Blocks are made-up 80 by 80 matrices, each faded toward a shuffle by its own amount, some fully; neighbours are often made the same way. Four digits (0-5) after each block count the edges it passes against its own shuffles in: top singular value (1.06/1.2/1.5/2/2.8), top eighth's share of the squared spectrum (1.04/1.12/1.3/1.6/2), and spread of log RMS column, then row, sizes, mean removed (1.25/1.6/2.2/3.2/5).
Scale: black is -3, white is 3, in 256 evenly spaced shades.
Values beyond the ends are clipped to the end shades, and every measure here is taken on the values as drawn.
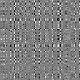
5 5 4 4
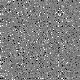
4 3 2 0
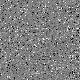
3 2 0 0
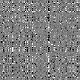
5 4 3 3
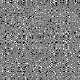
4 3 2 2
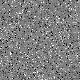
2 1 0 0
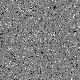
1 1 0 0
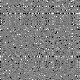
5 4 2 2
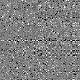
4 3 2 2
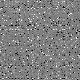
4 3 1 1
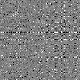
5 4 2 2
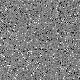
3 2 0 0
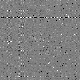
4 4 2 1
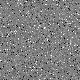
0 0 0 0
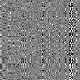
5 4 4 2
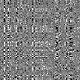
5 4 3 2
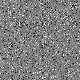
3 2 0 0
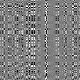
5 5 5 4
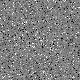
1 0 0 0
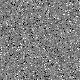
3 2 1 0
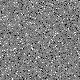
0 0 0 0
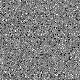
3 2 0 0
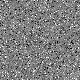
0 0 0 0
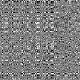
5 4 3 3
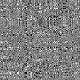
4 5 2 3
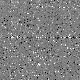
3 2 0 1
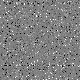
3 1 0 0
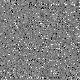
3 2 1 1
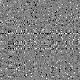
4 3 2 2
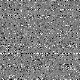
2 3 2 3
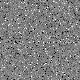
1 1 0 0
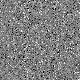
0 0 1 0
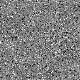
0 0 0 0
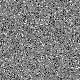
0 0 0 0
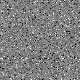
2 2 0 1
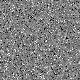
0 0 0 0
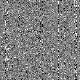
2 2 3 0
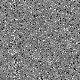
1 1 1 0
